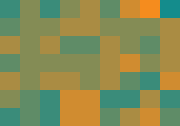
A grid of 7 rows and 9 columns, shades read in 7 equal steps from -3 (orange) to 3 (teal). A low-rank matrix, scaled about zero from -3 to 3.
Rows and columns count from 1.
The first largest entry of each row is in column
9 1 4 1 8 3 1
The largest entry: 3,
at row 1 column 9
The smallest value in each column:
-1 0 -1 -2 -2 -1 -2 -3 -2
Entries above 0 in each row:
4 1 3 1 2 5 5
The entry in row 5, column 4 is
-1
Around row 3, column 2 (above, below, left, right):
0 0 -1 -1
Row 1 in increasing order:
-3 -2 -1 0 0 1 2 2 3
